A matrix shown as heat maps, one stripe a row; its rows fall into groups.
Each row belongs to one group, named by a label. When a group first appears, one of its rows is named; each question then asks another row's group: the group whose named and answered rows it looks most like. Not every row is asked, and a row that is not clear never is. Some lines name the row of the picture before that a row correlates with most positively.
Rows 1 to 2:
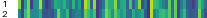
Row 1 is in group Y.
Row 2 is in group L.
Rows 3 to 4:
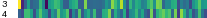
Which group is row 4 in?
L
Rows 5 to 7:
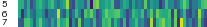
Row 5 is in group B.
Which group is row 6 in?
L
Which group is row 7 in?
L
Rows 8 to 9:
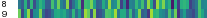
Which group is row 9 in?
Y
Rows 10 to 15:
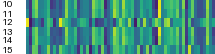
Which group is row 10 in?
L
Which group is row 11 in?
L
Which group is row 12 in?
Y
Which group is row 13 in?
L
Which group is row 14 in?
L
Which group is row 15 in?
Y
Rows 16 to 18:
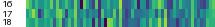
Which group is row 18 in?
B
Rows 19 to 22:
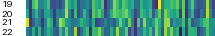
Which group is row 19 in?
L
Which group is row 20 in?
L
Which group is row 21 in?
Y
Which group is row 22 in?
L
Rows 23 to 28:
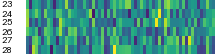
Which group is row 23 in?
L
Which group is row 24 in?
B
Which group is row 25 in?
Y
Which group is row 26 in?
B
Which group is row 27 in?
L
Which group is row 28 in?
L
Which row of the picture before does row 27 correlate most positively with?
19
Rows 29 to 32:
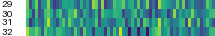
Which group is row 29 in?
Y
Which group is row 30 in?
B
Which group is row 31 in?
Y
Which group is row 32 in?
B
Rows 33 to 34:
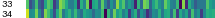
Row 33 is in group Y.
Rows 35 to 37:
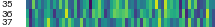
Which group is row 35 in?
L
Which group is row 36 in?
L
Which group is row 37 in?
Y
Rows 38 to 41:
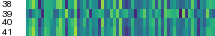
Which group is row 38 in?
B
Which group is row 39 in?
L
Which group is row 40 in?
B
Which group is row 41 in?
B
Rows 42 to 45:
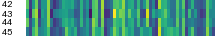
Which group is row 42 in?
Y
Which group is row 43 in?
Y
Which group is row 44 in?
Y
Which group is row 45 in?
L
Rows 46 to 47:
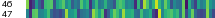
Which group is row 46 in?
Y
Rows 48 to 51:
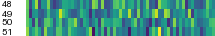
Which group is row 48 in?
Y
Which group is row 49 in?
Y
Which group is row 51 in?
B
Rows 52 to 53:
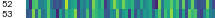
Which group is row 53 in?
L
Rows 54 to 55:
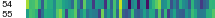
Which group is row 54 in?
B
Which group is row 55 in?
B
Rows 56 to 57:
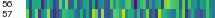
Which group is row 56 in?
L
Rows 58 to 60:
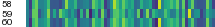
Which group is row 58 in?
L
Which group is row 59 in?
Y
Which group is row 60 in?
L
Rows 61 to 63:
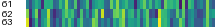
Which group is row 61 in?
L
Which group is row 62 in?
Y
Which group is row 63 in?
Y
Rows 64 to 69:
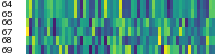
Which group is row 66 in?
Y
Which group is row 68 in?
B
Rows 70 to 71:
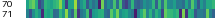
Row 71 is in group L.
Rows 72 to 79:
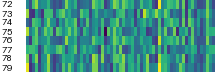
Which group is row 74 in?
L
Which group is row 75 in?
B
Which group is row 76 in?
L
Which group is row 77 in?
B
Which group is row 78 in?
Y
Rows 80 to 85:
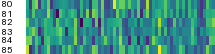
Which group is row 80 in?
Y
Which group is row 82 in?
B
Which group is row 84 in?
B
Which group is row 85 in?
Y
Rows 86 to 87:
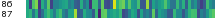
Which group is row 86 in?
Y
